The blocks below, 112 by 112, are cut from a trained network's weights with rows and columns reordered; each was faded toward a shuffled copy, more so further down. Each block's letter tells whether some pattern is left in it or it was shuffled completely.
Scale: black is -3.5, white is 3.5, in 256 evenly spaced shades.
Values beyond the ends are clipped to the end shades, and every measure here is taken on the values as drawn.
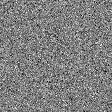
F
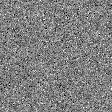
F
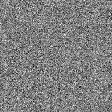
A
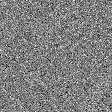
F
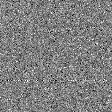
A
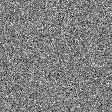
F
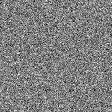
A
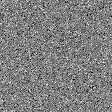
F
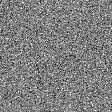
F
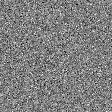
F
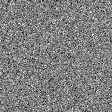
F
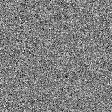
A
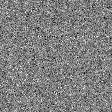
A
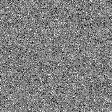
A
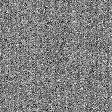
A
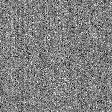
A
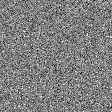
F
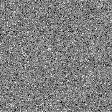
A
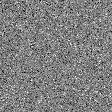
F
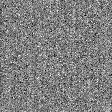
A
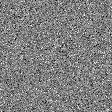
F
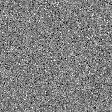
F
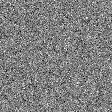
F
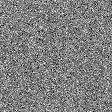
F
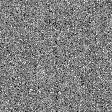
A
